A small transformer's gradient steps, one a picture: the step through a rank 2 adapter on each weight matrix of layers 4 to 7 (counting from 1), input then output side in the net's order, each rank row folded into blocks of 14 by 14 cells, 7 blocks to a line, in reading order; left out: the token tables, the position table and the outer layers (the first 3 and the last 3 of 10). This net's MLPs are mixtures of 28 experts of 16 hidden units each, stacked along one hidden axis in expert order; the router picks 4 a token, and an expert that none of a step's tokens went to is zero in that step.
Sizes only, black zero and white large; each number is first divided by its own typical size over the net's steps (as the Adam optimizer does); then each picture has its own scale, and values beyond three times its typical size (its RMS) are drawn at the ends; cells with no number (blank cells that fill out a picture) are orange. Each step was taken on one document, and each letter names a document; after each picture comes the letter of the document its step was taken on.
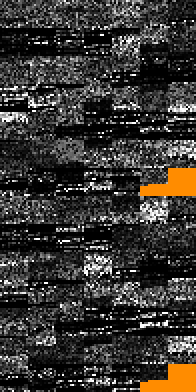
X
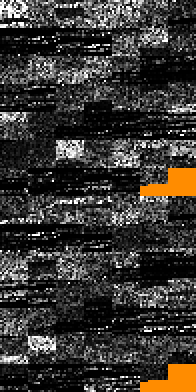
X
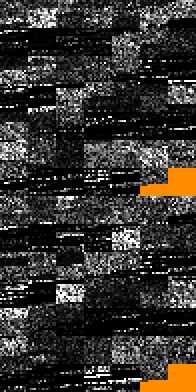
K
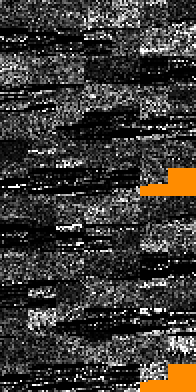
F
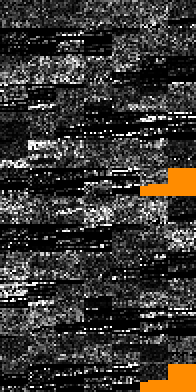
X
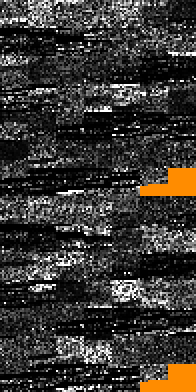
F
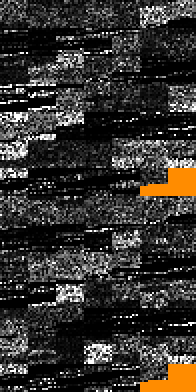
K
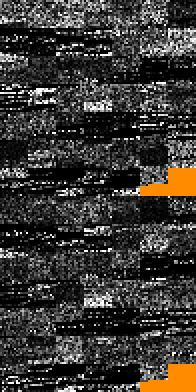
F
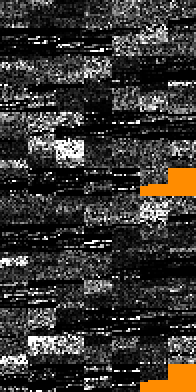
X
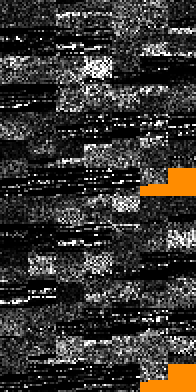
F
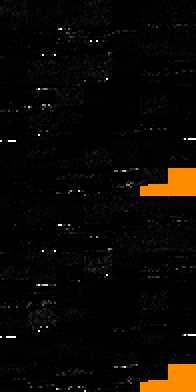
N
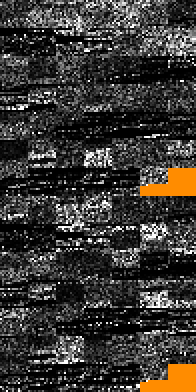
F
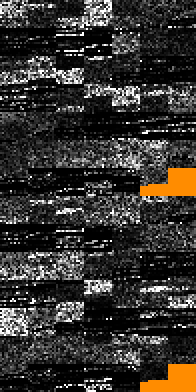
X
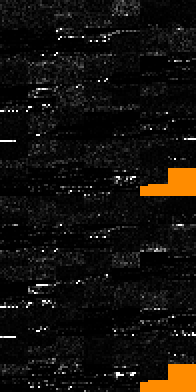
N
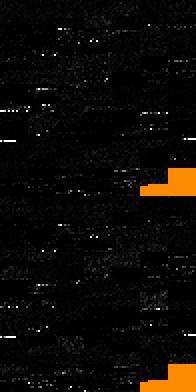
N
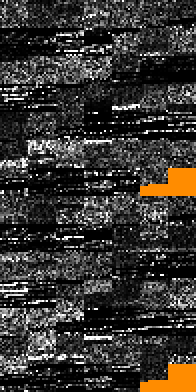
X
